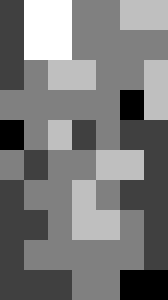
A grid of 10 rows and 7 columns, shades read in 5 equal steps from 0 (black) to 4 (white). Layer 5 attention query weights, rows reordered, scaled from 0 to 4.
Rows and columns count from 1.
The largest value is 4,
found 4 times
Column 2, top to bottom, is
4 4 2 2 2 1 2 1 2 1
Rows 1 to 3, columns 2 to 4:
4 4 2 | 4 4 2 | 2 3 3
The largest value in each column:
2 4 4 3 3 3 3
